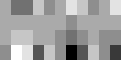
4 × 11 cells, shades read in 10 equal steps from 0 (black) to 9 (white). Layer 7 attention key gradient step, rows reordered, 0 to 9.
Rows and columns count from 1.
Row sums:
66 65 62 54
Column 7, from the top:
8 5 4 0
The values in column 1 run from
5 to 6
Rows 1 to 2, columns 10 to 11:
6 8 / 6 6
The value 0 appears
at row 4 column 7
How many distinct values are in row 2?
2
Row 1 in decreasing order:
8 8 7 7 6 6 6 5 5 4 4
